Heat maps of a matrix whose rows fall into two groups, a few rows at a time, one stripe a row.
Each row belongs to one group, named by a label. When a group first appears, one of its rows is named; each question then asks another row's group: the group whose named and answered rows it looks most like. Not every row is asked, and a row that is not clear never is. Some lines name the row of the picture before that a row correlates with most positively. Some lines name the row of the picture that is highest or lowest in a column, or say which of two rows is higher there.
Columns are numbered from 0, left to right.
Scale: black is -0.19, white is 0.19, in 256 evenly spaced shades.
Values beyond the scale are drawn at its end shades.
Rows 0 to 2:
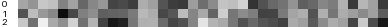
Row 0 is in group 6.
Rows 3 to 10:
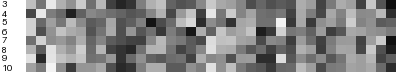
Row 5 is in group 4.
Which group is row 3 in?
6
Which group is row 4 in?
6
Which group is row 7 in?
6
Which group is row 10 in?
6
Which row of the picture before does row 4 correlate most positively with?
1
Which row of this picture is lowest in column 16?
6
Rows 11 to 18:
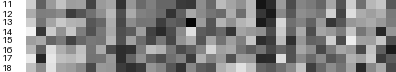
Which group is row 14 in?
4
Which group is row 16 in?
6
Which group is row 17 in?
4
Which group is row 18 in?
6
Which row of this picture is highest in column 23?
14
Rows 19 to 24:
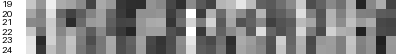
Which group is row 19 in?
6
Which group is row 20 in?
6
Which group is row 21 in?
6
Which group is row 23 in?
4
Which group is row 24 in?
4
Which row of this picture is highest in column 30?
22
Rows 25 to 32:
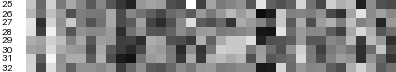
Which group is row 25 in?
6
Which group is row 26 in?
4
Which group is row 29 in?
6
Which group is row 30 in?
6
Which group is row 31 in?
6
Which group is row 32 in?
4
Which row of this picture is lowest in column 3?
25
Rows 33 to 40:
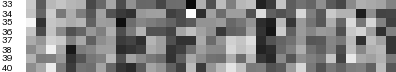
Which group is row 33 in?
4
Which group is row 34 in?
6
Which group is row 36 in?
4
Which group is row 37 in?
6
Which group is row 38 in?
6
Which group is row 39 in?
4
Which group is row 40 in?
6
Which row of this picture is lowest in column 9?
35
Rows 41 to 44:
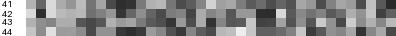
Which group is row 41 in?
6
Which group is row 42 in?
4
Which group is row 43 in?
4
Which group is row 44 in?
6
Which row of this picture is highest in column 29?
43
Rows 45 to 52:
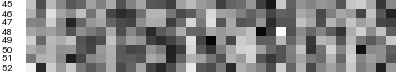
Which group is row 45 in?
4
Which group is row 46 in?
6
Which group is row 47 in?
6
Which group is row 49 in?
4
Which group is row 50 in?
6
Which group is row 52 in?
4
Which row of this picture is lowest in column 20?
52
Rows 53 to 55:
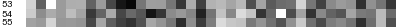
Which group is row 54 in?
4
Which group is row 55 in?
6
